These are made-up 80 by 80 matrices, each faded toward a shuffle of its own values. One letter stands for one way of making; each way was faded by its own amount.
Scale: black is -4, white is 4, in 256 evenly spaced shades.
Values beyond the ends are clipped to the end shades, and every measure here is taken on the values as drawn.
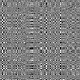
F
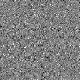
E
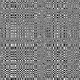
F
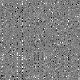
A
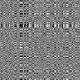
F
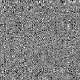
E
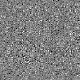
E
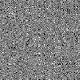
E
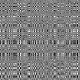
F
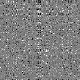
A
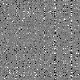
A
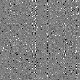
A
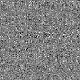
E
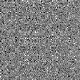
E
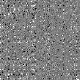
A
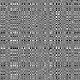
F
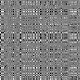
F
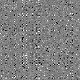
A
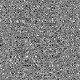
E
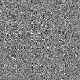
E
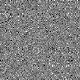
E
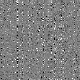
A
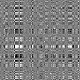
F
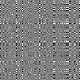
F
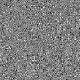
E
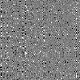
A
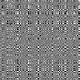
F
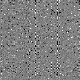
A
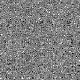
E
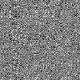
E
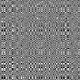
F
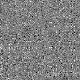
E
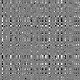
F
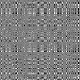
F
